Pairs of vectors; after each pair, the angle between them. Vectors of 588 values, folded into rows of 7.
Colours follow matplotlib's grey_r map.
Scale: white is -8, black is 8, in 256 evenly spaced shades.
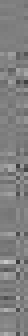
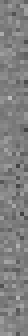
partly aligned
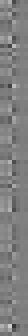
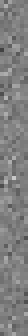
partly aligned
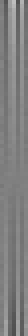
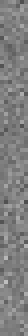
orthogonal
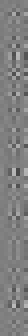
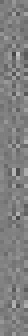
nearly parallel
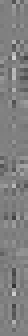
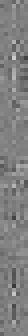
nearly parallel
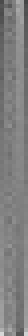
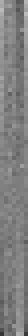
nearly opposite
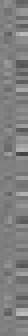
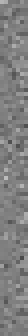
partly opposed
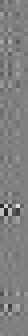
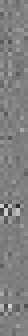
nearly opposite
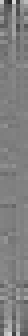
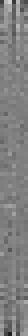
nearly opposite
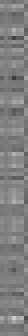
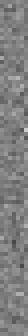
partly opposed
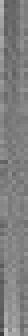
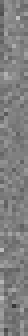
partly opposed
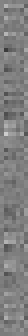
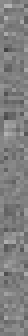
nearly parallel
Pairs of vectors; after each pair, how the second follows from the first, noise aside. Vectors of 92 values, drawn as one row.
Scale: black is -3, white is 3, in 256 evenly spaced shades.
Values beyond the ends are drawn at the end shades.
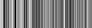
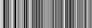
copied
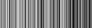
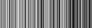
copied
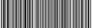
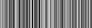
shuffled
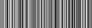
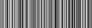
copied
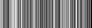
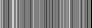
partly zeroed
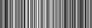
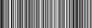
shuffled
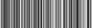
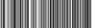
reversed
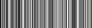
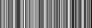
reversed
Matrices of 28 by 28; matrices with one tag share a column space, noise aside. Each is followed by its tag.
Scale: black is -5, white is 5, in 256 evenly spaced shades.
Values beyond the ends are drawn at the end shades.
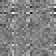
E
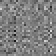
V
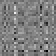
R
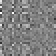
E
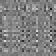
V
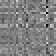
E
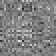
V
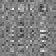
V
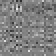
V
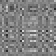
V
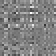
E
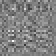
V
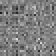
R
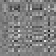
V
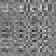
V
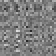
V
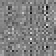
R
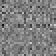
E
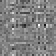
E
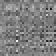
V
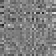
E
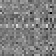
E
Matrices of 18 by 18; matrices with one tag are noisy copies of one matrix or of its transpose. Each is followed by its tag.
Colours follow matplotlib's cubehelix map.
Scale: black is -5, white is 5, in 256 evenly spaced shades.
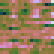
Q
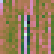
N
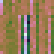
N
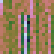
N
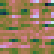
Q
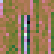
N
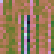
N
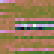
N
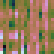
Q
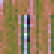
N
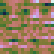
Q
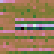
N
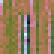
N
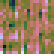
Q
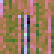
N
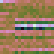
N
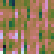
Q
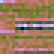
N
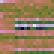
N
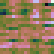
Q
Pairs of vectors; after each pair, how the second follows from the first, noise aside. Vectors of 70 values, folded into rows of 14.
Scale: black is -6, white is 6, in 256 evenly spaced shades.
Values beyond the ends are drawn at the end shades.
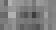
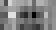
scaled up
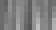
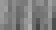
negated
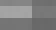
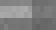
copied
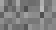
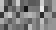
scaled up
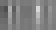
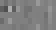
partly zeroed
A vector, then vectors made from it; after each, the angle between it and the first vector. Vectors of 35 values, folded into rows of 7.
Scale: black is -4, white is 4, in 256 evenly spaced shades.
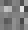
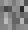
nearly opposite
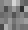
partly opposed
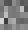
partly aligned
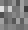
partly aligned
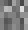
nearly parallel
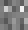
nearly parallel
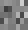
partly opposed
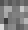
partly aligned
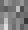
partly opposed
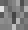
orthogonal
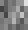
orthogonal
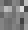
nearly parallel
